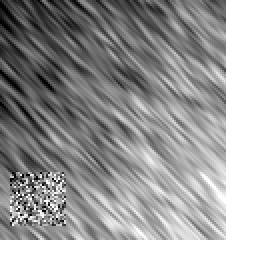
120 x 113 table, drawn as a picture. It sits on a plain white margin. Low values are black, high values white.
The grain runs diagonally down to the right. The ninth with the highest average is the bottom right. The halves do not mirror each other. The bottom left is the roughest part. Values rise toward the bottom right. The top left is the ninth with the lowest average. An odd patch, rougher than its surroundings, sits in the bottom left.
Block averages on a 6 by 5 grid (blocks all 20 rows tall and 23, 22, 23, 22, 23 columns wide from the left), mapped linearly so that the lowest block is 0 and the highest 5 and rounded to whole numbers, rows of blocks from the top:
0 1 1 2 3
1 1 2 3 3
1 2 3 3 3
2 2 3 4 4
2 3 3 4 5
3 3 4 5 5
